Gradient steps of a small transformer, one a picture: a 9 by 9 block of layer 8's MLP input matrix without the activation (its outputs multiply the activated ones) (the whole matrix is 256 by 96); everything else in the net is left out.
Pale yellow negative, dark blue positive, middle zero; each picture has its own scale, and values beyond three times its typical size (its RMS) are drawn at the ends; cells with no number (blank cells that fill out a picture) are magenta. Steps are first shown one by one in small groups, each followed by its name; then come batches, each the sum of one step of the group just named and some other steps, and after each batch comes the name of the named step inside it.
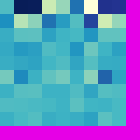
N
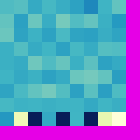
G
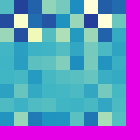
N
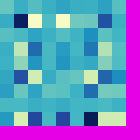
G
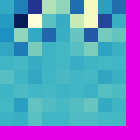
N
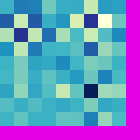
N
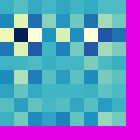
G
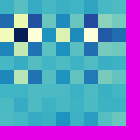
G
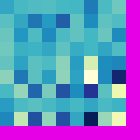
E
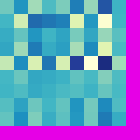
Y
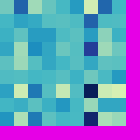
E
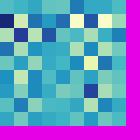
Y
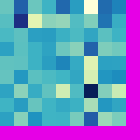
E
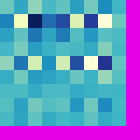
Y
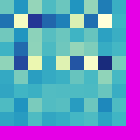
Y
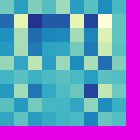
Y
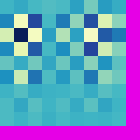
Y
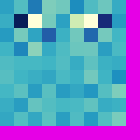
E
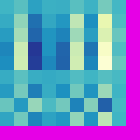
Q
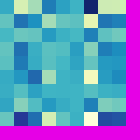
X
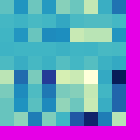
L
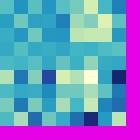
L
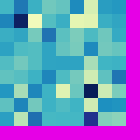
L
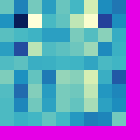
L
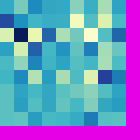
L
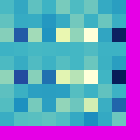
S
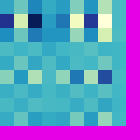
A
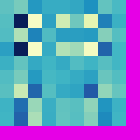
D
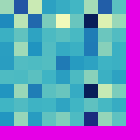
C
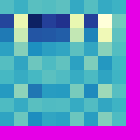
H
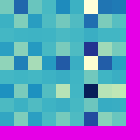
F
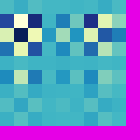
C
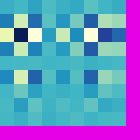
D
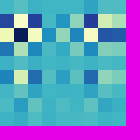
D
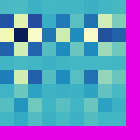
D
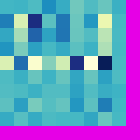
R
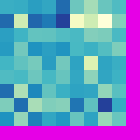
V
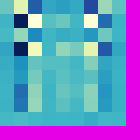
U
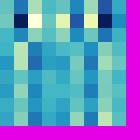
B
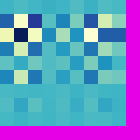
R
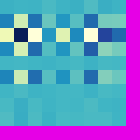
B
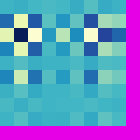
B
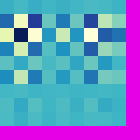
R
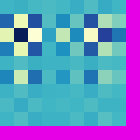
B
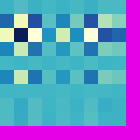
V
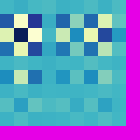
V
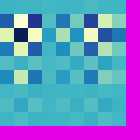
R
